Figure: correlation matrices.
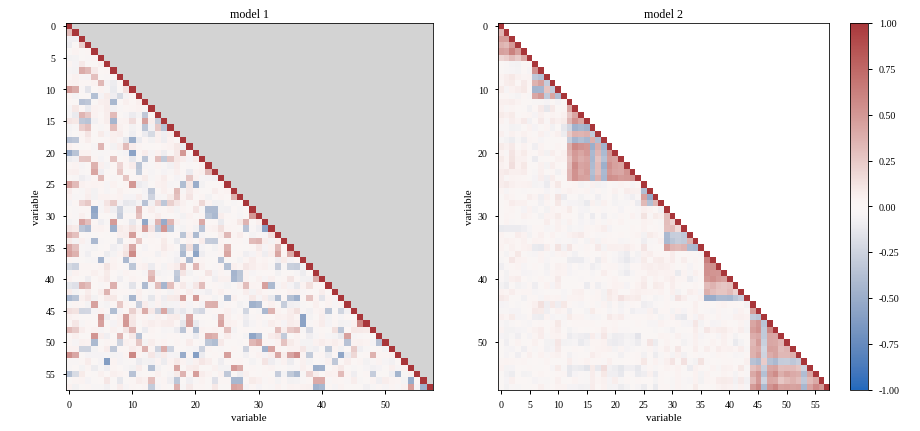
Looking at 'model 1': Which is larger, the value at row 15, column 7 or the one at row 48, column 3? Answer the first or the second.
the second
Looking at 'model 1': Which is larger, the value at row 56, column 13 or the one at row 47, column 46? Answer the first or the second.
the second
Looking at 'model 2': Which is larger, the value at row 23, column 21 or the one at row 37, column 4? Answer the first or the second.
the first
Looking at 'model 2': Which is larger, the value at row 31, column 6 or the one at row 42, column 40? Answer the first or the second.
the second
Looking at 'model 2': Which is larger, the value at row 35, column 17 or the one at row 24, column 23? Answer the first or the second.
the second
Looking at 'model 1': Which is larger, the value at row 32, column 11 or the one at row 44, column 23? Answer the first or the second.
the second
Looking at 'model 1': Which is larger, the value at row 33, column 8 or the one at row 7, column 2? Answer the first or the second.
the second
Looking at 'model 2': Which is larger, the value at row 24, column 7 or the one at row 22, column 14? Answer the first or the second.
the second
